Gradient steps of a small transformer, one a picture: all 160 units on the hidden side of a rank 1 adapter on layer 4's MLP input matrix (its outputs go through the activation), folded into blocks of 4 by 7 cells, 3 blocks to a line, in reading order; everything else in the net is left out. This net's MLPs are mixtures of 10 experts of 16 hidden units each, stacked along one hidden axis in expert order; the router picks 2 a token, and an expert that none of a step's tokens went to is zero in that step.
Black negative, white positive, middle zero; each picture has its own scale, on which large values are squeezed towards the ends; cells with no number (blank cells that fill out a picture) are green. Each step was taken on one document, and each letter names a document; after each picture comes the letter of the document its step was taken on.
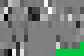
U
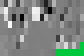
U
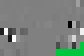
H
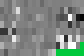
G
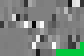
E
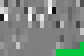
U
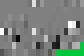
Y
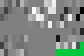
U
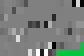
E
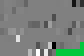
E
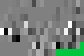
Y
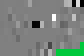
E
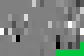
Y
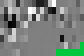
U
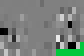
G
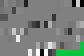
E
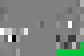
H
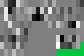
U
